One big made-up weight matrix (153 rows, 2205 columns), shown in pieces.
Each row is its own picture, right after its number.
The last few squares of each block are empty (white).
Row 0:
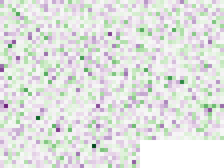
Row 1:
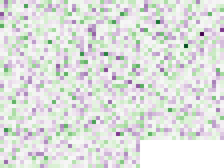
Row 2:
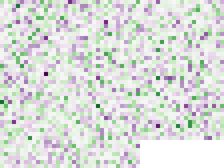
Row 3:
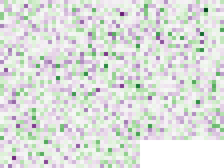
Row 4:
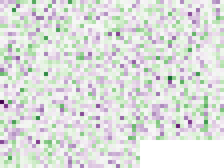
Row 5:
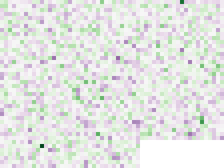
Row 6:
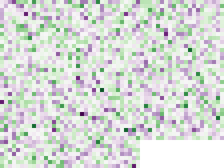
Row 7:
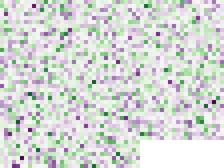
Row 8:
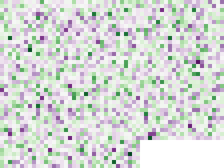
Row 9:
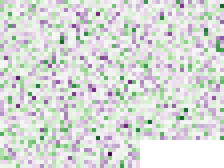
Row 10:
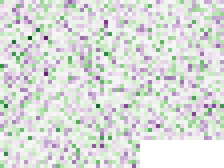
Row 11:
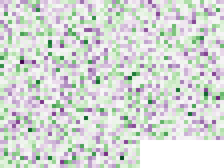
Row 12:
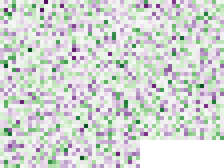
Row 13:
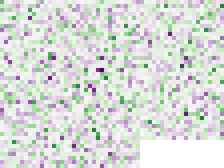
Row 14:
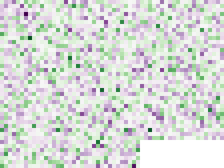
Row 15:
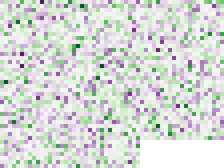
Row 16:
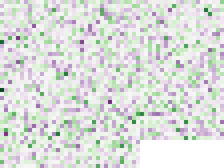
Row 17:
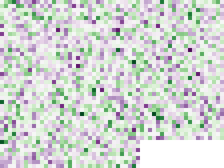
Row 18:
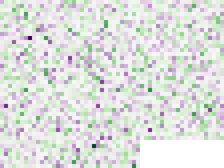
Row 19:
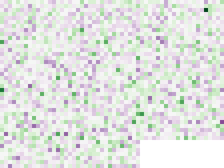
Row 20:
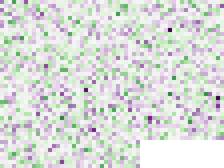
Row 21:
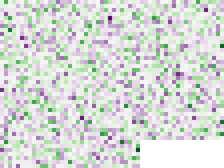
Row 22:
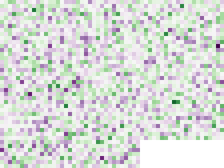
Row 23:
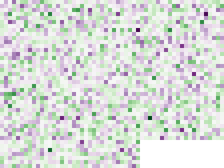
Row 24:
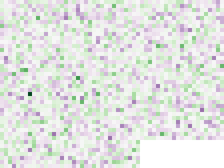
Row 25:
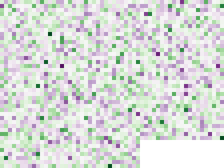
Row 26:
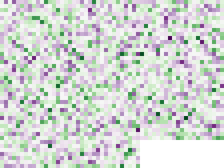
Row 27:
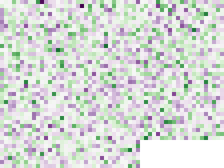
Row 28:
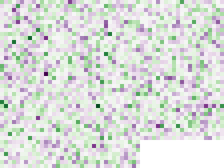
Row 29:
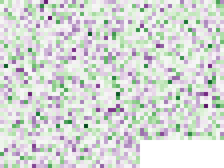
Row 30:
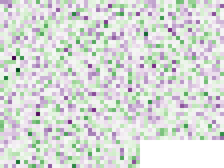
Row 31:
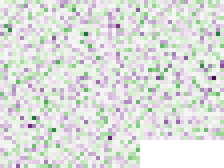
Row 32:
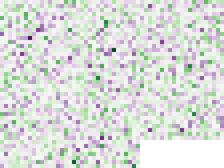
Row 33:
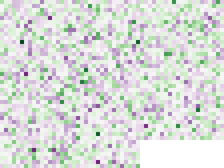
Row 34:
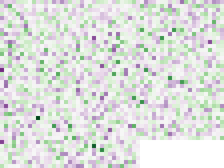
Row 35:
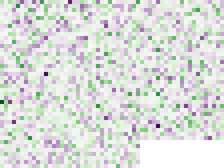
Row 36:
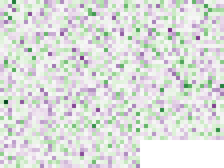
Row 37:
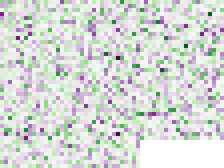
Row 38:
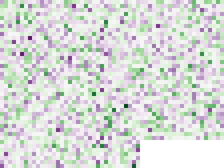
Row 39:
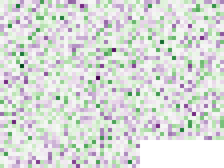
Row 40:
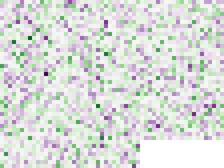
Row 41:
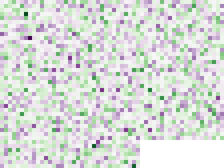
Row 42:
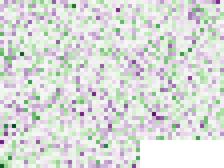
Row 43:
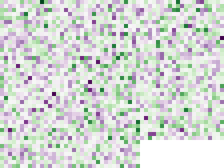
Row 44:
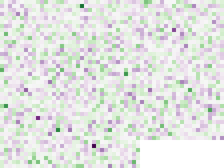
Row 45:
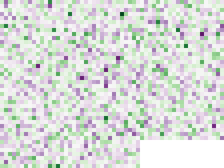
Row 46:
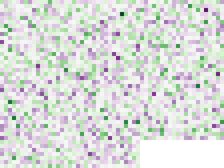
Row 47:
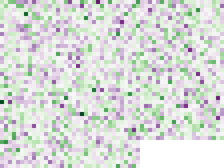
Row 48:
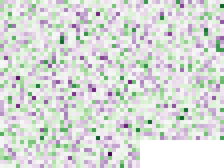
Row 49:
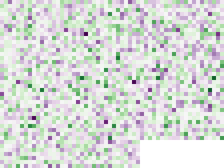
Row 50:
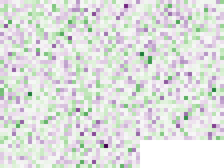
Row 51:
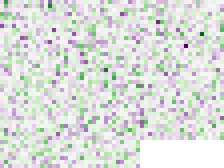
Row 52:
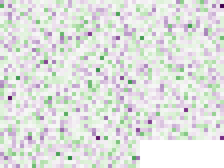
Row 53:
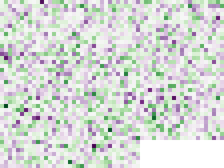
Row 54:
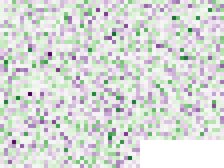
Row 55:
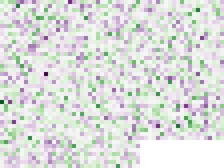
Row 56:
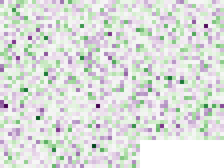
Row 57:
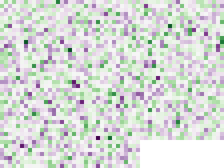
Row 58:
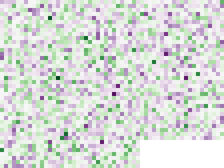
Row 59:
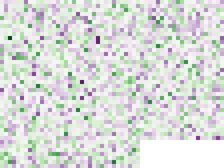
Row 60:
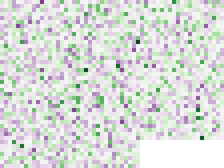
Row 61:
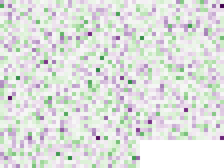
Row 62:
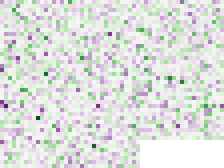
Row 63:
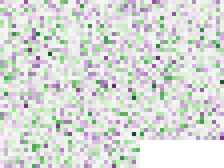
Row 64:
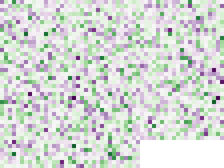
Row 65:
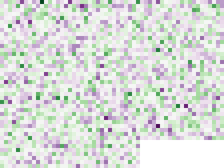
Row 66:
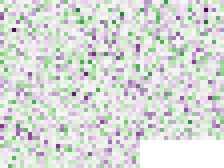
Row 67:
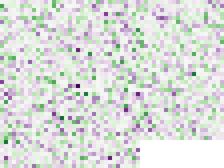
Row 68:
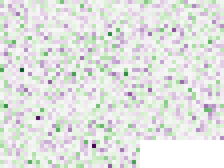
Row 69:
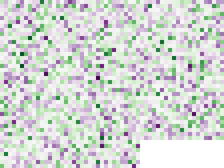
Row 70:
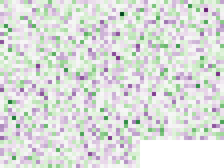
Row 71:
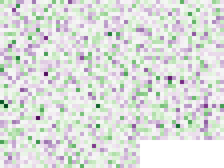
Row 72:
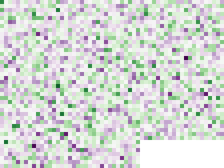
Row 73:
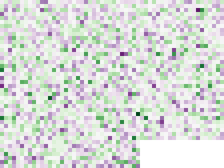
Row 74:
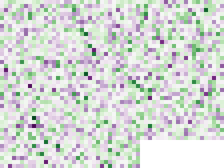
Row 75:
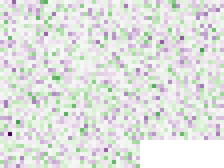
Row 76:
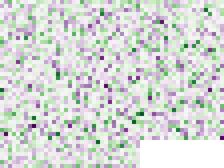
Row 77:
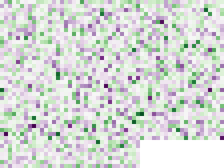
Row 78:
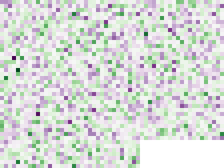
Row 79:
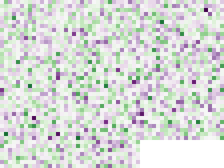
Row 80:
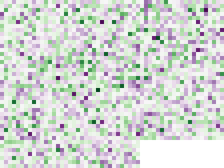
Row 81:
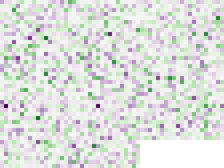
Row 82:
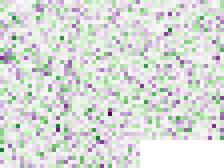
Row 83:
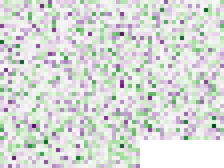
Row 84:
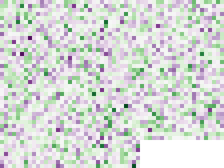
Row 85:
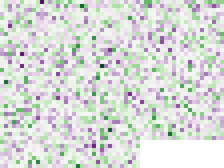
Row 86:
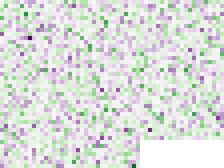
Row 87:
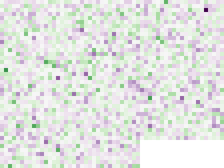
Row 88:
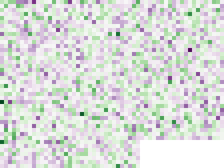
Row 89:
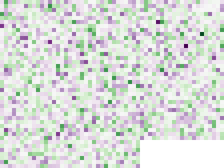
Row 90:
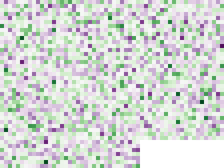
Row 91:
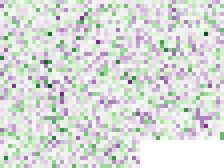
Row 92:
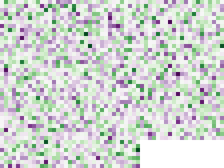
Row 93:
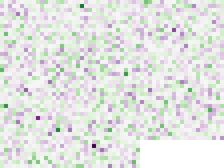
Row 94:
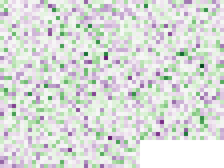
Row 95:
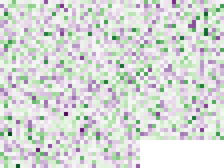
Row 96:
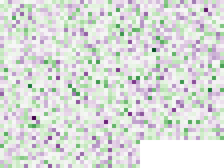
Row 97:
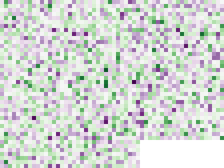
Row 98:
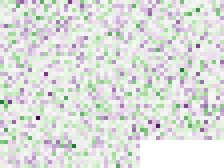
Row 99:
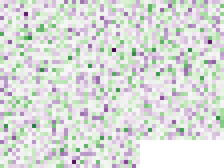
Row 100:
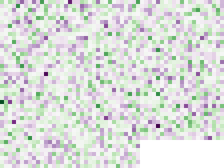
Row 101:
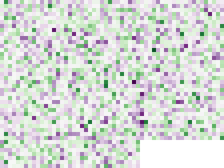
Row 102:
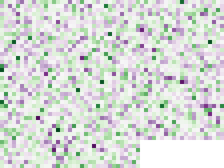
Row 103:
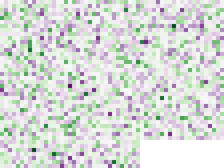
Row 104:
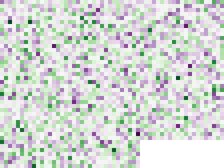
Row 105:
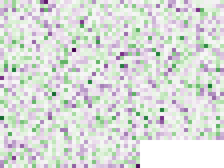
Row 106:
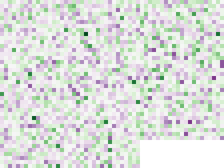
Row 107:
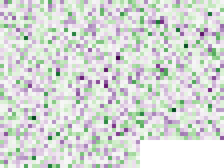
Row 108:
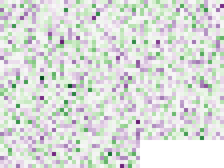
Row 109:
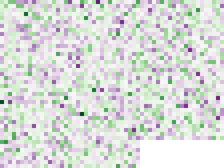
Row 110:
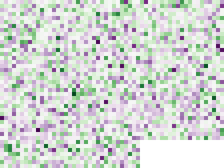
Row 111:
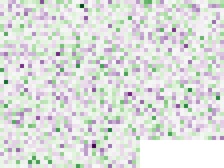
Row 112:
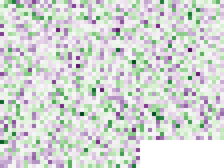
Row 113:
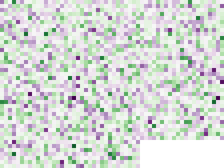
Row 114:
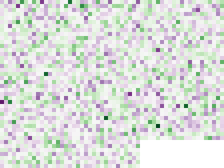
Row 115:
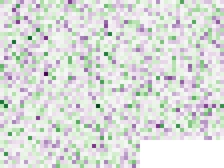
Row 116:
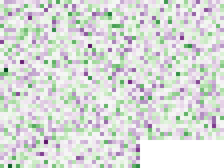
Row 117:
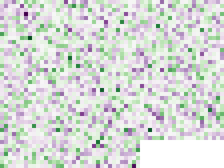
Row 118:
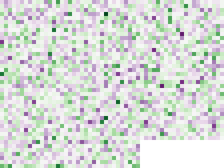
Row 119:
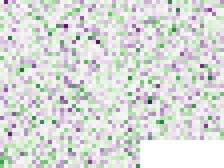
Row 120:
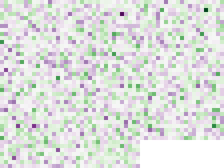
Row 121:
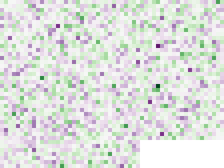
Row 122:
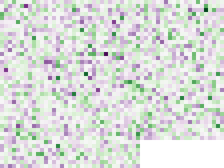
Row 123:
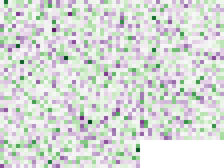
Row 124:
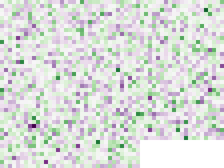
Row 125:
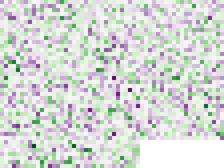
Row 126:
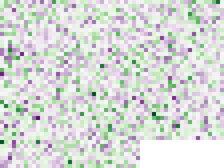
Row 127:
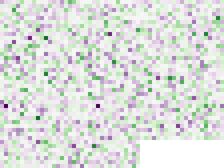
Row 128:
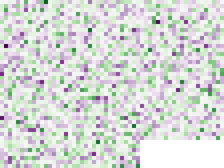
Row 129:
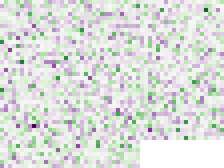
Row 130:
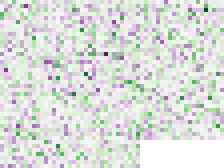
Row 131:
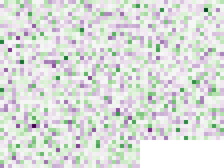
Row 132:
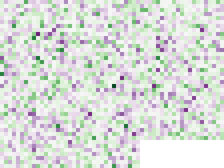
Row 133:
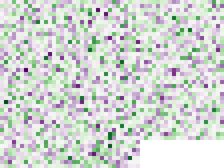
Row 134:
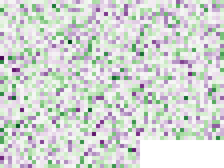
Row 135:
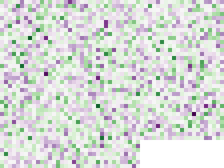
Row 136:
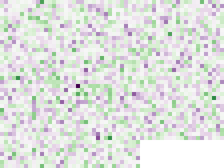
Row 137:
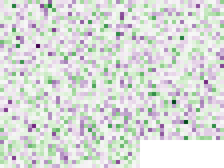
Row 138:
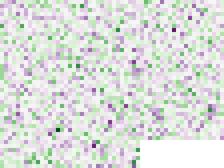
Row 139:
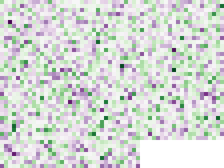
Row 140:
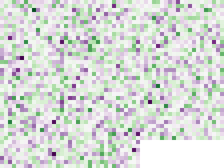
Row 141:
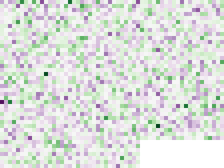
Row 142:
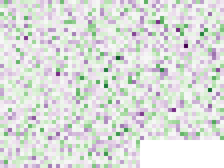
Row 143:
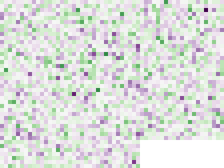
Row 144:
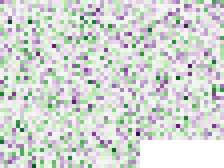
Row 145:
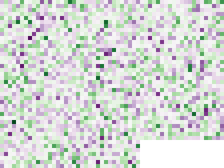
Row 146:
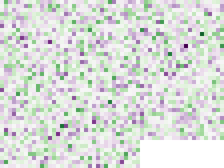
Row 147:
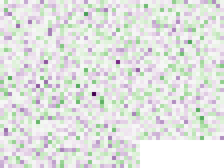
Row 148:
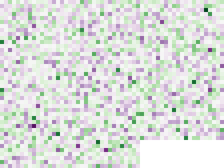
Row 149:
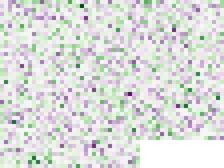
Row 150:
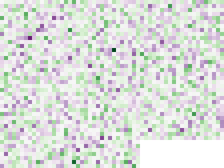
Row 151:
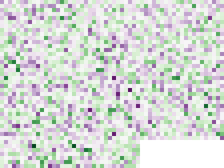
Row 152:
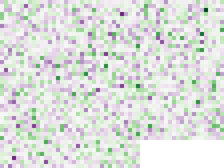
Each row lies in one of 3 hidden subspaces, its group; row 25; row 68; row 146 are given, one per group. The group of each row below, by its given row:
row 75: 25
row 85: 68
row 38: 68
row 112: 68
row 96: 146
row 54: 25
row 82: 25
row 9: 25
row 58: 25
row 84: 68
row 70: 146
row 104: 25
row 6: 68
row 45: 146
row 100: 68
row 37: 146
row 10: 68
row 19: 146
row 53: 68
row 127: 68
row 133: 25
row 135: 68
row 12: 25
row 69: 68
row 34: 68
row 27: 25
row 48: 25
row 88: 68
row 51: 146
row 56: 68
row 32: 68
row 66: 146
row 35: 68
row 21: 146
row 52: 25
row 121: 25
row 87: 146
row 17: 68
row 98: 68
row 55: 68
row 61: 25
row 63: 25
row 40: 68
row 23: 25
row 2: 68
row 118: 146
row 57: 25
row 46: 146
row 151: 25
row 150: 68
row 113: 25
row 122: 146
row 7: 25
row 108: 25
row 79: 146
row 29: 25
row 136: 25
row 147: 25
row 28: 68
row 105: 25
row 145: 68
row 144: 25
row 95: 25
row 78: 25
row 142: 146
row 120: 146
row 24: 25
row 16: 146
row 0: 68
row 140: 25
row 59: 25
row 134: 25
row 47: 68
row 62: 68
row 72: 25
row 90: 146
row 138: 68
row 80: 146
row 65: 68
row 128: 25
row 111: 68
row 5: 25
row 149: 68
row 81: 68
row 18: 68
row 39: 68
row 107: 146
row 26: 25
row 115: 68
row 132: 25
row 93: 68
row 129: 146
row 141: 68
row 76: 146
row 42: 68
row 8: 25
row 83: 146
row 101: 146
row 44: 68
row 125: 25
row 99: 68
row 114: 68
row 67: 25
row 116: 146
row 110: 25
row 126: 68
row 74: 146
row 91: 25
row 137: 146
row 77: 146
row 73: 25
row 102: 68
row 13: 25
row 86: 68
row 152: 146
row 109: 68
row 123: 146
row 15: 68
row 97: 146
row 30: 25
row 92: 146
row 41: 68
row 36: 25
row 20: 25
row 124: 146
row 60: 25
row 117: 68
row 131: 146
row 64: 25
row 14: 68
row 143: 146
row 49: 146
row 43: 25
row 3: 146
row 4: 68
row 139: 25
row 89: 146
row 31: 146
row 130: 146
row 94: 25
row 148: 146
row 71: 68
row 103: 25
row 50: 25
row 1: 146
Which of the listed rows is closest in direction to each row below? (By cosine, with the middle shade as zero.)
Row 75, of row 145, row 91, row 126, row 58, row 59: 58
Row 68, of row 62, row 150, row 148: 148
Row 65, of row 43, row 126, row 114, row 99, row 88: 88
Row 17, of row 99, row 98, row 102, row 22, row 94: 98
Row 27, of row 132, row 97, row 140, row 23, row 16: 132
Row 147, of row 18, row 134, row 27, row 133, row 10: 27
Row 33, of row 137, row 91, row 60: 60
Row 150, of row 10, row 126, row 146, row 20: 126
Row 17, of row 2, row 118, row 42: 2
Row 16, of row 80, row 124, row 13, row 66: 124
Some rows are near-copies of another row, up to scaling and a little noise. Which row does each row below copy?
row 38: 84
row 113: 64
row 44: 93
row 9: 48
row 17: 112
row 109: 47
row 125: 151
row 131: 129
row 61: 52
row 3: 152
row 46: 70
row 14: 117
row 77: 76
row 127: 81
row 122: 130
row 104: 144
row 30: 78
